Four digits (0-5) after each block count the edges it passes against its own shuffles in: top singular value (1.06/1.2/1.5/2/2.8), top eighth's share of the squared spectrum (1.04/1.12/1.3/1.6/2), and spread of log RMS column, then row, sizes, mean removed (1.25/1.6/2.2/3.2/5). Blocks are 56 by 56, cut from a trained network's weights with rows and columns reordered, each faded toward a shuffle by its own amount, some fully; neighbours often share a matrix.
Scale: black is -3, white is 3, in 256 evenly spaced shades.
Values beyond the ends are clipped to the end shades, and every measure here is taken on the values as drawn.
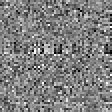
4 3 2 2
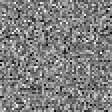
0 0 0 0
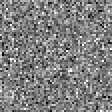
1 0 0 0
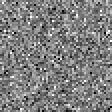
1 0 0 0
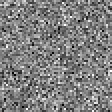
0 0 0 0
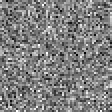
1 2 0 1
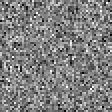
0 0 0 0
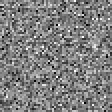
0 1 0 0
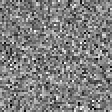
0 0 0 0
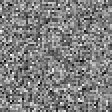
2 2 1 1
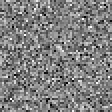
2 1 0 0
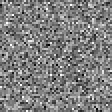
0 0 0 0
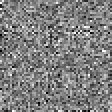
4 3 1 2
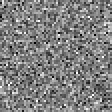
1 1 0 0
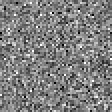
2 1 0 0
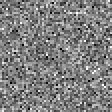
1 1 0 0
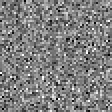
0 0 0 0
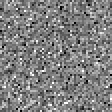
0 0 0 0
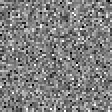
2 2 0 0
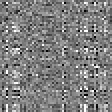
4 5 3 3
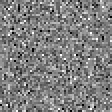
1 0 0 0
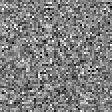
2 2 0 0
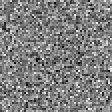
0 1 0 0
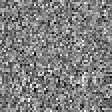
2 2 0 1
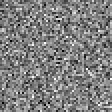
1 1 0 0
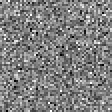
1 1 0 0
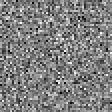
0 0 0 0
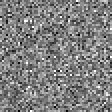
2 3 1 1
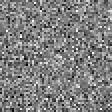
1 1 0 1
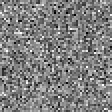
1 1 1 1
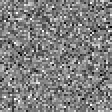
0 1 1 0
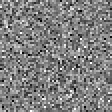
2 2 0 0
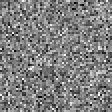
2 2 0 0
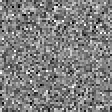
2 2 1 1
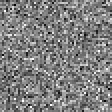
0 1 0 0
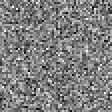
1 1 0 0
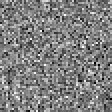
1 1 0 0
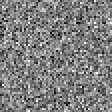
1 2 0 1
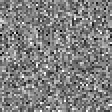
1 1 0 0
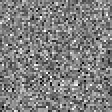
1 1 0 1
